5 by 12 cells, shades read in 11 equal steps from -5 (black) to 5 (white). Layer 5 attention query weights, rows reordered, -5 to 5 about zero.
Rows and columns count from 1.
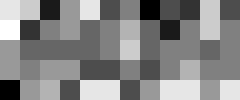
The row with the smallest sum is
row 1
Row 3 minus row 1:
-3 -4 3 -2 -5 2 3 4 2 3 -4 2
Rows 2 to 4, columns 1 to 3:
5 -3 0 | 1 -1 -1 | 1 0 1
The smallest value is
-5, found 2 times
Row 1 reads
4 3 -4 1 4 -2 0 -5 -2 -3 3 -2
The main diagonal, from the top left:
4 -3 -1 1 4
